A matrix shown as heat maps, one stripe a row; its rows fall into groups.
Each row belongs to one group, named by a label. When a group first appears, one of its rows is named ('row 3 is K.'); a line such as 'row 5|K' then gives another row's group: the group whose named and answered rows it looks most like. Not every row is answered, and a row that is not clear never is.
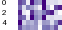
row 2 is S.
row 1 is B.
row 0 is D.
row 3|D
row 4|B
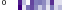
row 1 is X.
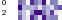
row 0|D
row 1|B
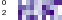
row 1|D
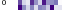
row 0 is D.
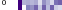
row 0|B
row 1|X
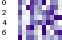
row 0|D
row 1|X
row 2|S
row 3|B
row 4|S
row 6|B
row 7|X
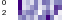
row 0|B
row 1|B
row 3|S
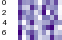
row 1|D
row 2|D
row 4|X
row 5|S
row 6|X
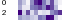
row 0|S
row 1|S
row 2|B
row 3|S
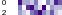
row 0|B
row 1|X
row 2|S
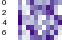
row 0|X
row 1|S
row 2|S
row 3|B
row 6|D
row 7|S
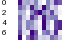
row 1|D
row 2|S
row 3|D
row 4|B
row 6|D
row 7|X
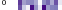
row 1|D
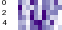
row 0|D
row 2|D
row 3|D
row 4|S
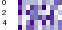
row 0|B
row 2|X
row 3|S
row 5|X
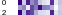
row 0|X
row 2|X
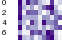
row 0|X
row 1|S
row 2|X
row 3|B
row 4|D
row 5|B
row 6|S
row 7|S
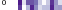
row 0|X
